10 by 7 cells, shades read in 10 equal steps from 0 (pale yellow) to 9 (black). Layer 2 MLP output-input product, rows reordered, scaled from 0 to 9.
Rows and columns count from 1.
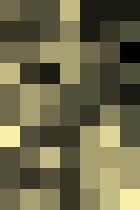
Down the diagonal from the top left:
5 7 3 3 6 4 6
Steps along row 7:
up up same down down up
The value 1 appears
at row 7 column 6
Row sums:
43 45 36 39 39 36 30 28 34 25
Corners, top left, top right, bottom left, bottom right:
5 8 5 0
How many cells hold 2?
5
